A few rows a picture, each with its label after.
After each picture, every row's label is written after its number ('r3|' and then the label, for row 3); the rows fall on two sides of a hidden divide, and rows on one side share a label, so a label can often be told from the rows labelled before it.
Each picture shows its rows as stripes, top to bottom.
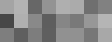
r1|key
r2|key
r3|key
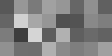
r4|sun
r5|sun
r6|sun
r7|key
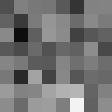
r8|sun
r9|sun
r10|sun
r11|sun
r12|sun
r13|sun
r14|key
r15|key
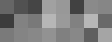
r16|sun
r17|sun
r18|key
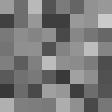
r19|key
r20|key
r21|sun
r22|key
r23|sun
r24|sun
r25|sun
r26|key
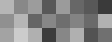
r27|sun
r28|key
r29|key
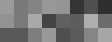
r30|sun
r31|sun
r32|sun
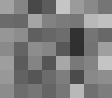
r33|key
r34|key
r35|sun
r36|sun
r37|key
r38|sun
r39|key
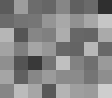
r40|sun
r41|key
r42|key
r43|sun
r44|key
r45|key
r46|key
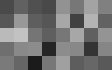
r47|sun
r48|sun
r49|key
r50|key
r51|sun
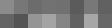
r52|sun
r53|sun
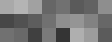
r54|key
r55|sun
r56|sun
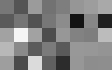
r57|key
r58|sun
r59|key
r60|key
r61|key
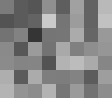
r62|key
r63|key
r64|key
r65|key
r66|key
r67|key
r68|key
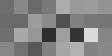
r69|key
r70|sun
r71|sun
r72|key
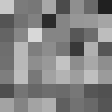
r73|sun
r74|key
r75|key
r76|sun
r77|key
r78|key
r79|sun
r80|sun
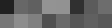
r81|sun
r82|sun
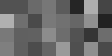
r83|sun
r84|sun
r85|sun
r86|sun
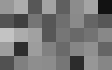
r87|sun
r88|sun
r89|key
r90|sun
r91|sun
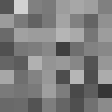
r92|key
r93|key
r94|key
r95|sun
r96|key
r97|key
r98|sun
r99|sun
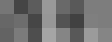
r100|sun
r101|sun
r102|sun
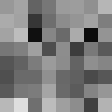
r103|key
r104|key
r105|key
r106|sun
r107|sun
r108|sun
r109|sun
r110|key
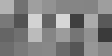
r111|key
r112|sun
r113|sun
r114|sun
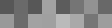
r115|sun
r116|key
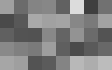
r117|key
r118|key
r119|sun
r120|sun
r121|key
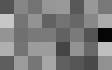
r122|sun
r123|key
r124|sun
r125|key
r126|sun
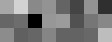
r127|sun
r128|sun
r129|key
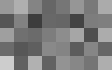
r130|key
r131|sun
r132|key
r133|sun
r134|key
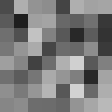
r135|key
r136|sun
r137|sun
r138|sun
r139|key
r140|key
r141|key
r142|key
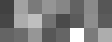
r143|sun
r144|sun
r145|key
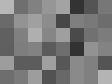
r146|sun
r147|sun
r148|sun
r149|sun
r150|sun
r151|key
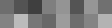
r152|sun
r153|key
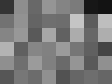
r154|sun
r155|key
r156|key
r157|sun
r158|key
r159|sun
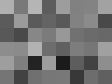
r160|key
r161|sun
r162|sun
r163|key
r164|sun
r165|sun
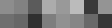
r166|key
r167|sun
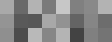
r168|key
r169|sun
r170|sun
